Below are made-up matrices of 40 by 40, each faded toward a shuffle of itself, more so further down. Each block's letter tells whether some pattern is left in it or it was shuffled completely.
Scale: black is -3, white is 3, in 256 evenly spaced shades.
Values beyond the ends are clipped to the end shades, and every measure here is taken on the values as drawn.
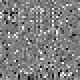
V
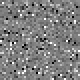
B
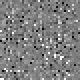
V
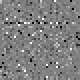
V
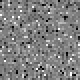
B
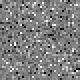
B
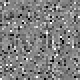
V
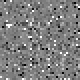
V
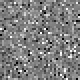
B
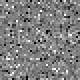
B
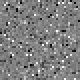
B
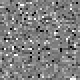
V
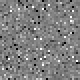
B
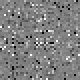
V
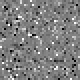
V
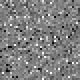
B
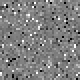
B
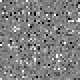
V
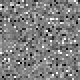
B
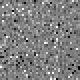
B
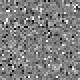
V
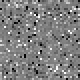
V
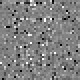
V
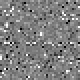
V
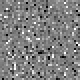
V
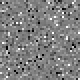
B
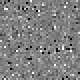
B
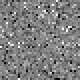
B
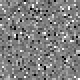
B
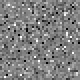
B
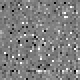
V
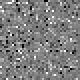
V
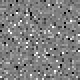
B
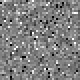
B
